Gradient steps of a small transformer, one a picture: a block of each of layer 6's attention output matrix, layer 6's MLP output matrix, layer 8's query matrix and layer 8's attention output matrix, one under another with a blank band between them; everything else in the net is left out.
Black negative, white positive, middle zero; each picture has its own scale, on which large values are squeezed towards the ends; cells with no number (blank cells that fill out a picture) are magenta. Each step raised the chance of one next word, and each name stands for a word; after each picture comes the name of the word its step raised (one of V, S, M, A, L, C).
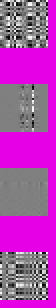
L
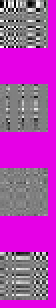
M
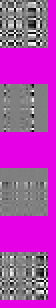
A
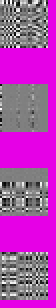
M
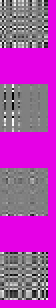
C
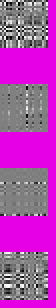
L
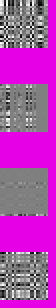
C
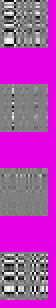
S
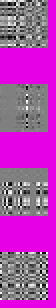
L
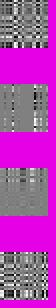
C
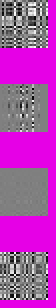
C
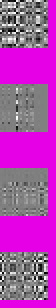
S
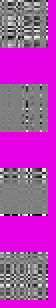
L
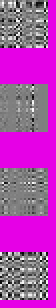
M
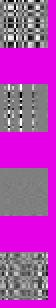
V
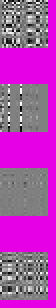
S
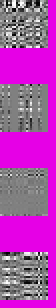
M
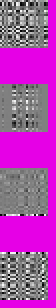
L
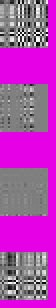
A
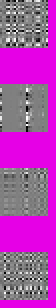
S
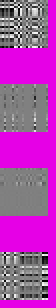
C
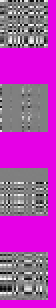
S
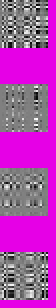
C
